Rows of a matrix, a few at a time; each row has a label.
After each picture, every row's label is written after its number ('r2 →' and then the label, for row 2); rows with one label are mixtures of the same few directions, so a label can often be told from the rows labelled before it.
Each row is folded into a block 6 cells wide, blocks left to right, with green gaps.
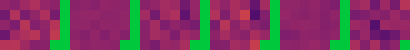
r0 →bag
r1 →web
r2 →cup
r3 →cup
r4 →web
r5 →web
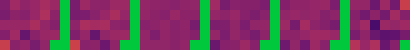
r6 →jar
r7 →jar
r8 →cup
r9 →jar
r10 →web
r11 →web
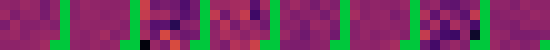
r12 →cup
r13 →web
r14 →jar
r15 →cup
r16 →bag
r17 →cup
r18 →bag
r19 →web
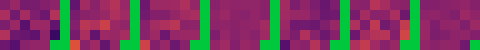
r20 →bag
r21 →jar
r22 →jar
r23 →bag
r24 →jar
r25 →bag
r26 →cup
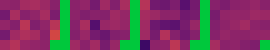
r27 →bag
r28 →web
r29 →jar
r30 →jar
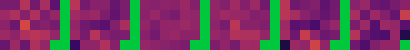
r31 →web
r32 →jar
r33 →cup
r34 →web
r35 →jar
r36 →bag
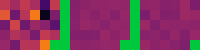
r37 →cup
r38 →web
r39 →cup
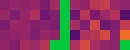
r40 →cup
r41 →bag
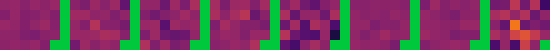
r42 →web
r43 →web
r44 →web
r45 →cup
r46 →bag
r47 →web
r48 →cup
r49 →web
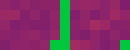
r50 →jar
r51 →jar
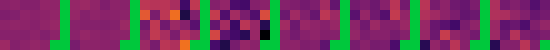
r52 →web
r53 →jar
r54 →cup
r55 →bag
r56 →cup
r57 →cup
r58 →jar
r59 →jar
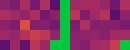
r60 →web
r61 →cup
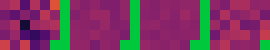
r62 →web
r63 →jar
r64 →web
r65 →bag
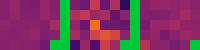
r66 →cup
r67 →web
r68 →jar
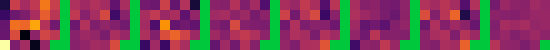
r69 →jar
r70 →cup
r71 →web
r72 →web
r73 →cup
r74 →jar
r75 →cup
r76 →jar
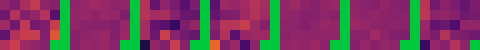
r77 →bag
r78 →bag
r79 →jar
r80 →jar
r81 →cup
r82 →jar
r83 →jar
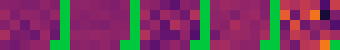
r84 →bag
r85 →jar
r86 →bag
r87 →bag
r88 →cup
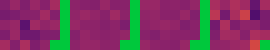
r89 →web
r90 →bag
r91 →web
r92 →cup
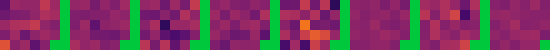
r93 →jar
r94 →web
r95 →web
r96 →bag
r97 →web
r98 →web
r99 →cup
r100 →web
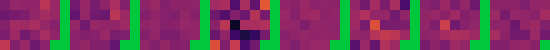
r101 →jar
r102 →cup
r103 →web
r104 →web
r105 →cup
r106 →web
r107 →web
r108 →bag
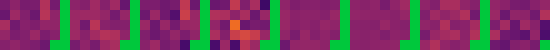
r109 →cup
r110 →web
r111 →cup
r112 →web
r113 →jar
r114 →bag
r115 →bag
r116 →bag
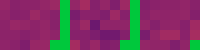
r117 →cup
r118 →web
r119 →bag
